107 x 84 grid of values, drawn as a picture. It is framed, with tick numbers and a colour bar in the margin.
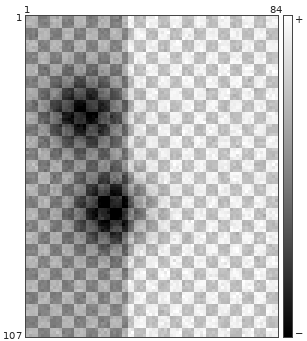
Overall the values sit about 70% of the way up the scale. Two dips sink into the field. The right part is higher, past a seam about 40% of the way across.
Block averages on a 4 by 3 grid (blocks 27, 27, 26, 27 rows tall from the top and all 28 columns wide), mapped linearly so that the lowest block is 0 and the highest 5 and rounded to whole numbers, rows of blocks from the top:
2 4 5 | 0 4 5 | 1 3 5 | 2 4 5
